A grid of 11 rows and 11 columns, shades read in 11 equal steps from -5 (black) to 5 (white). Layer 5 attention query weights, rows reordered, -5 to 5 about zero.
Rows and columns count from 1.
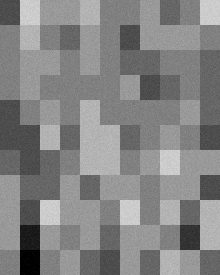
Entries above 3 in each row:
0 0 0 0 0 0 0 0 0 0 0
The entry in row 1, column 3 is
1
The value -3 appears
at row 10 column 10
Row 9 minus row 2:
1 -4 3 2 0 0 5 -1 1 -2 2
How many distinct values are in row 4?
4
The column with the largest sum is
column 5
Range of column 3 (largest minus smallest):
4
